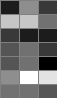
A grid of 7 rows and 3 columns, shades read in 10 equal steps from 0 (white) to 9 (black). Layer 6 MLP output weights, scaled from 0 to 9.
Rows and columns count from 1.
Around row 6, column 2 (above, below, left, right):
5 5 4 1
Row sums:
19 9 23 18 20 5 16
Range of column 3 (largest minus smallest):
8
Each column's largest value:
8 8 9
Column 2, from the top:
4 2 8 5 5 0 5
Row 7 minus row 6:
1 5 5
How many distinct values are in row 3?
2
